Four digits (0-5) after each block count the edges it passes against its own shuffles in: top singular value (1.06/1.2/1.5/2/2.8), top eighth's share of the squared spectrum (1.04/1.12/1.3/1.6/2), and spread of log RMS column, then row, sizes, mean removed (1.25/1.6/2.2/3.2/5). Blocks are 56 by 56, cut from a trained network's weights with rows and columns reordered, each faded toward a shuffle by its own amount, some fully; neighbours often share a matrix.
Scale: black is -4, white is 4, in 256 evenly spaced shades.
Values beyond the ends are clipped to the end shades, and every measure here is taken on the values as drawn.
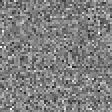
2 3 1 1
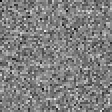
0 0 0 0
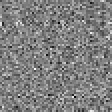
3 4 1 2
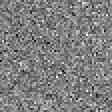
0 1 0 0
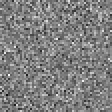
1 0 0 0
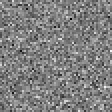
0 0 0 0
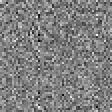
3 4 2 1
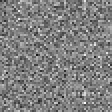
3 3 1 1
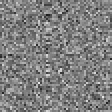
3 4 2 0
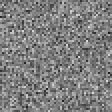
0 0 0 0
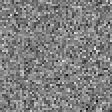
2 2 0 0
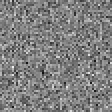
3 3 1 1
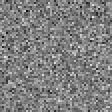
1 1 0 0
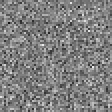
2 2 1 0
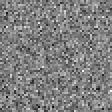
2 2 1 1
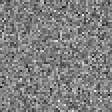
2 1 0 0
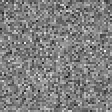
0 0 0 0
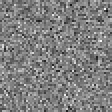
0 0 0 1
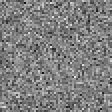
2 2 0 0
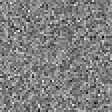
1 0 0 0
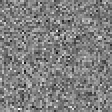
2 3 1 1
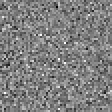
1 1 0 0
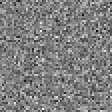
3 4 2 2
